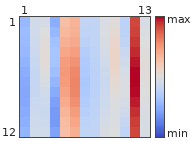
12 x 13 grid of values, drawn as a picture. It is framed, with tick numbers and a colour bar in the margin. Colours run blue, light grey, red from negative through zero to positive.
The middle right is the ninth with the highest average. The grain runs up and down. Overall the values sit about 50% of the way up the scale.
